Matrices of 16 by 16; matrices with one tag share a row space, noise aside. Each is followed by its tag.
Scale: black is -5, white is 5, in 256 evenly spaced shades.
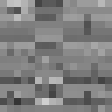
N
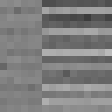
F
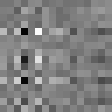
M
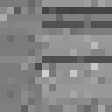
F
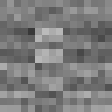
N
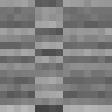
N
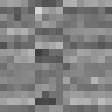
N
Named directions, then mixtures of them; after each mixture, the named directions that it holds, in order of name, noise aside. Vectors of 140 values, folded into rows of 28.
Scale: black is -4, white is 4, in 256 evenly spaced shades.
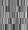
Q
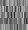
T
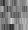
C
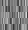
Q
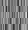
Q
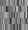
Q, T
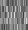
T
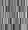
Q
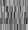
T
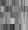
C, Q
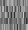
T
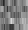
C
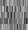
T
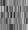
C, T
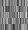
Q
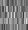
T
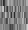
C, T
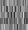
T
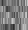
C, Q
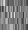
C, T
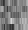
C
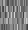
T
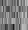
C, Q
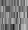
C, Q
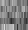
C, T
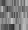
C, Q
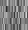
Q, T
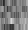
C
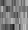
C, Q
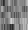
C
